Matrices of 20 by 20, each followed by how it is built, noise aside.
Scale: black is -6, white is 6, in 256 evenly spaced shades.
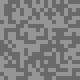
noise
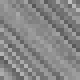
Toeplitz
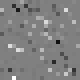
sparse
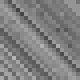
Toeplitz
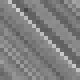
Toeplitz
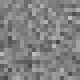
noise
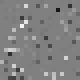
sparse
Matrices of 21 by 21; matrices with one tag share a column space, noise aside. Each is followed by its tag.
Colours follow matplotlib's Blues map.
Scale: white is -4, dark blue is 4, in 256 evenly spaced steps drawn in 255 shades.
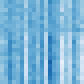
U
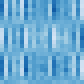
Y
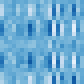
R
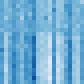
U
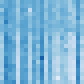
U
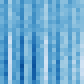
U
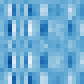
R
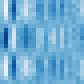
Y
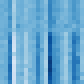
U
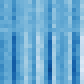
U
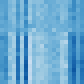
U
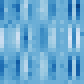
Y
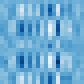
R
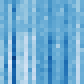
U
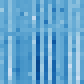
U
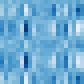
R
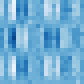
Y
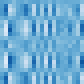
R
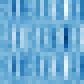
Y
